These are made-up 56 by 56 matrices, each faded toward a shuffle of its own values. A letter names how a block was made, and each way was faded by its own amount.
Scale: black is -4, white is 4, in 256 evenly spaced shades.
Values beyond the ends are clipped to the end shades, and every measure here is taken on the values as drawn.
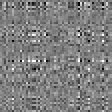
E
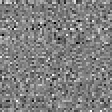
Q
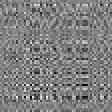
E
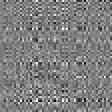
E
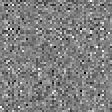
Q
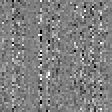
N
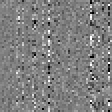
N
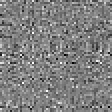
Q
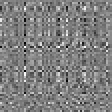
E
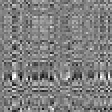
E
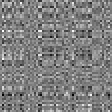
E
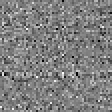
Q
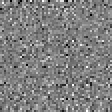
Q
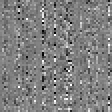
N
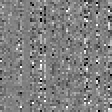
N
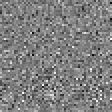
Q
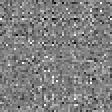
Q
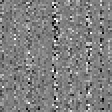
N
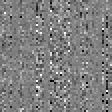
N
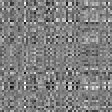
E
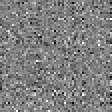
Q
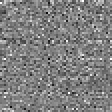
Q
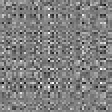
E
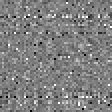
Q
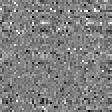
Q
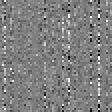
N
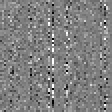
N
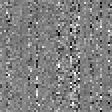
N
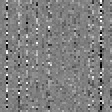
N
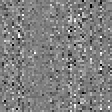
N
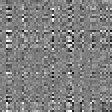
E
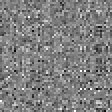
Q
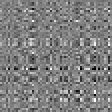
E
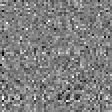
Q
